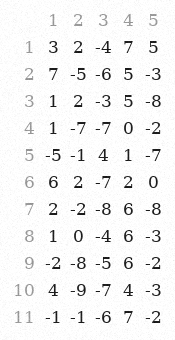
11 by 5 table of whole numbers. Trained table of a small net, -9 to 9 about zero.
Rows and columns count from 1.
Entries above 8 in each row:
0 0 0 0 0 0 0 0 0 0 0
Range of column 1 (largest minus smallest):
12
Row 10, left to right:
4 -9 -7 4 -3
